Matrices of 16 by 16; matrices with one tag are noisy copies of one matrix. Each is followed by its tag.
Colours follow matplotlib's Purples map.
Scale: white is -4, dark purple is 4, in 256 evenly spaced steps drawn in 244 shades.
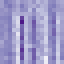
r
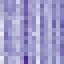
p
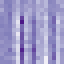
r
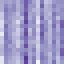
p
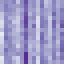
p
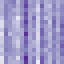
p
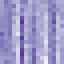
r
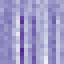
r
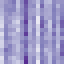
p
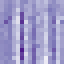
r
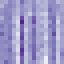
r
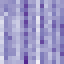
p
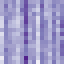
p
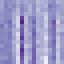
r
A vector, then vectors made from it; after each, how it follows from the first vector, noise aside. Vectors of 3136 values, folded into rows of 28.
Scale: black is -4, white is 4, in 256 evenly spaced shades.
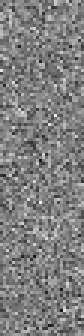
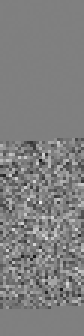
partly zeroed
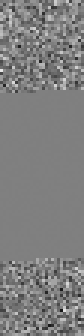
partly zeroed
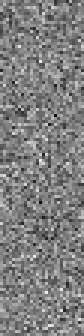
negated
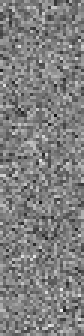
negated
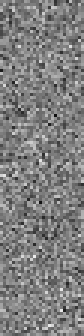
negated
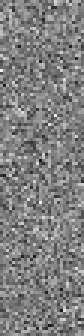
copied
